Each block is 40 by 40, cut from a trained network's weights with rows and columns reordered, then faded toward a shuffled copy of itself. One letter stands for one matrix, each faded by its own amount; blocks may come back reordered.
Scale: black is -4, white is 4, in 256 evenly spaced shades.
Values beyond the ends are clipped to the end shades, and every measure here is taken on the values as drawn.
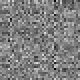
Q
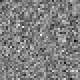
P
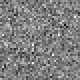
P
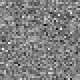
P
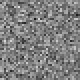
P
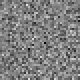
P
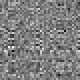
Q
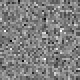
P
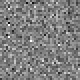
P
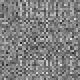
Q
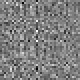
Q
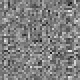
Q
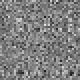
P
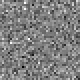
P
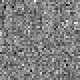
P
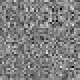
Q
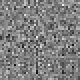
Q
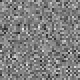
P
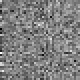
Q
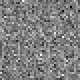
P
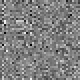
Q
